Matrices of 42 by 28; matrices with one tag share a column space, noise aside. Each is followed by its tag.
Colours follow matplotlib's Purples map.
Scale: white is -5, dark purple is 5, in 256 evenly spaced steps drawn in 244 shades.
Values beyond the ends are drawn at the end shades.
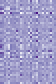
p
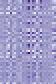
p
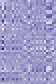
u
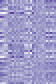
p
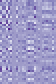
u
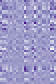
u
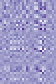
u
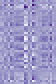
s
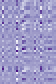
u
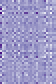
p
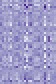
s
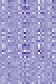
p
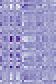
s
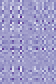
u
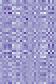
p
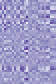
u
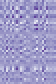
u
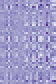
s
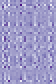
s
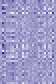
p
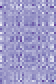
s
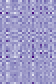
p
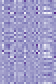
p
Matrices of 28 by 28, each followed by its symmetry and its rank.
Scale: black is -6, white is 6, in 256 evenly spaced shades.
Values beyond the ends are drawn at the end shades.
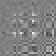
symmetric, rank three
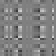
neither, rank one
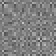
symmetric, rank three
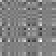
symmetric, rank two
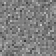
antisymmetric, full rank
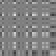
symmetric, rank one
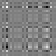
symmetric, rank one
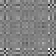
symmetric, rank two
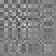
symmetric, rank three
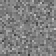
antisymmetric, full rank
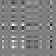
neither, rank one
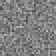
antisymmetric, full rank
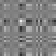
symmetric, rank one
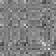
symmetric, rank three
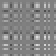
symmetric, rank one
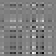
neither, rank one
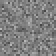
antisymmetric, full rank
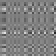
neither, rank one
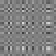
symmetric, rank one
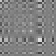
symmetric, rank two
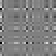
neither, rank one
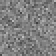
antisymmetric, full rank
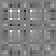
symmetric, rank two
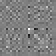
symmetric, rank three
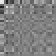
symmetric, rank two
